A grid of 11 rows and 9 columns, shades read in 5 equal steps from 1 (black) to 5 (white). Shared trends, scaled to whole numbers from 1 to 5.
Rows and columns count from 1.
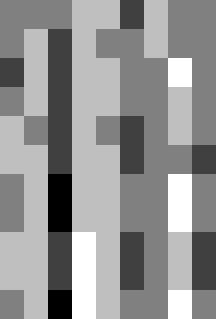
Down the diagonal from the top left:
3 4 2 4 3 2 3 5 2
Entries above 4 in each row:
0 0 1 0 0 0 1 1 1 1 2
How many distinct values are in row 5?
3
